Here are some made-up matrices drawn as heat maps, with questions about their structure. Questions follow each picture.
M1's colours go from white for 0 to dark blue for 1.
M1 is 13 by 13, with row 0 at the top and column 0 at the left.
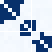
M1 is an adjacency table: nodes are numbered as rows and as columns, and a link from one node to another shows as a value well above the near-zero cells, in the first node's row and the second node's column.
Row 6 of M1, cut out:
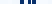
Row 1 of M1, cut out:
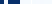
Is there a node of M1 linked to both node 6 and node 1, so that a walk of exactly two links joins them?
no
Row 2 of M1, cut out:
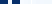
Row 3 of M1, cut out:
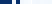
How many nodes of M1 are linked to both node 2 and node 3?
3
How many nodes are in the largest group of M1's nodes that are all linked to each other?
5
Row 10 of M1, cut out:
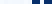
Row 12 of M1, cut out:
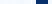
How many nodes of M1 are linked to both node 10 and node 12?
2
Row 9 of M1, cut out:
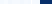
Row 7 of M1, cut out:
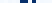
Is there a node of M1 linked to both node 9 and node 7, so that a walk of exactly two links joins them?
no
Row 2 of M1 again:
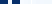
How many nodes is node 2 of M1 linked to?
4
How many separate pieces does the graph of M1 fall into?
1
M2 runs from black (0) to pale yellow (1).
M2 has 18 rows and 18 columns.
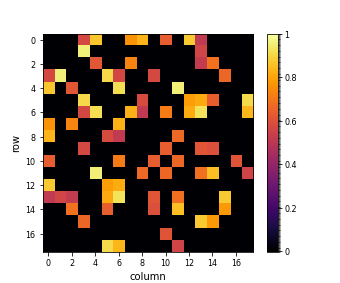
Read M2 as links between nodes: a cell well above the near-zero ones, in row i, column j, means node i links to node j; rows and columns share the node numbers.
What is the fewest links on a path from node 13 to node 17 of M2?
2
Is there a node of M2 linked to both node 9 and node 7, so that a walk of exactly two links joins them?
no
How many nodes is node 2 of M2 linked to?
4
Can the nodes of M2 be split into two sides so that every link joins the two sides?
yes
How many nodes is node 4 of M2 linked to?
4
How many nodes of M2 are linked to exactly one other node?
1
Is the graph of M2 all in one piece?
yes
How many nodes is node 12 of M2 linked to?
3
